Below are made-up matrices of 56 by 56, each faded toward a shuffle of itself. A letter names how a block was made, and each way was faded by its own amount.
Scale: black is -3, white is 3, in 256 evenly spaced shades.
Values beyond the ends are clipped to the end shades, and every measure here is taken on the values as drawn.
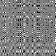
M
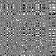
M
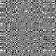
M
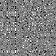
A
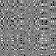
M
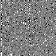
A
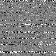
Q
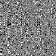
A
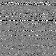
Q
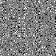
A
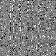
A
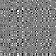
M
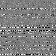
Q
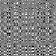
M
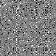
A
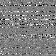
Q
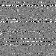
Q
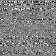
Q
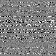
Q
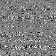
Q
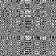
M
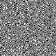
A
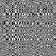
M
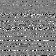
Q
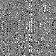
A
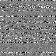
Q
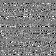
Q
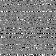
Q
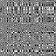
M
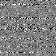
Q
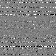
Q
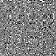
A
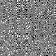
A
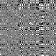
M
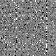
A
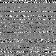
Q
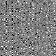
A
